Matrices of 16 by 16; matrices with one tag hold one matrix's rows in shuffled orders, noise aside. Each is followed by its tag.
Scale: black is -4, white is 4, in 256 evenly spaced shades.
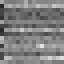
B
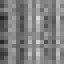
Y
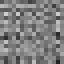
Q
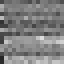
B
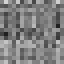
Q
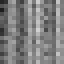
Y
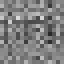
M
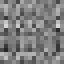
Q
